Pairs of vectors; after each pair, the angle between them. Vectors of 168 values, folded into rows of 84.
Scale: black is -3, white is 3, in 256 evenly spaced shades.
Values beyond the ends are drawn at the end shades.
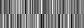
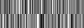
nearly parallel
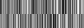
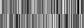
nearly opposite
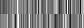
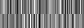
partly opposed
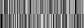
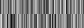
partly opposed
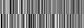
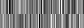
orthogonal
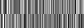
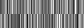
partly opposed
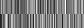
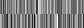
partly opposed
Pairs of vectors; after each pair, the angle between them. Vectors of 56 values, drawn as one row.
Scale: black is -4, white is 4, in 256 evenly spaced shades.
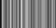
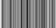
nearly opposite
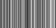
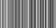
partly opposed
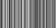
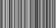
nearly parallel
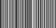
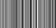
partly aligned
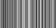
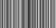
partly opposed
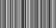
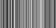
orthogonal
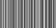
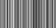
partly opposed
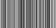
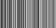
orthogonal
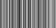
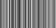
nearly parallel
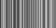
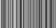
nearly opposite
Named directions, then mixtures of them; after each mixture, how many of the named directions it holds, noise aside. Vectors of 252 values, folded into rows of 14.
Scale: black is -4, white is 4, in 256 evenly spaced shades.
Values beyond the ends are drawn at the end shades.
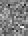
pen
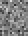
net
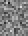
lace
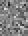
two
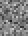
three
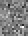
two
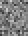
one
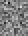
one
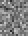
two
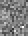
three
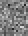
one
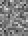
three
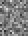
three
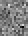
two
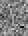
one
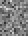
two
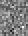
three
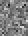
two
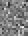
three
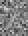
three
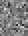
two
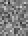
one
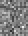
three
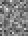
three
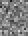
one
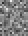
three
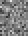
two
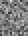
one
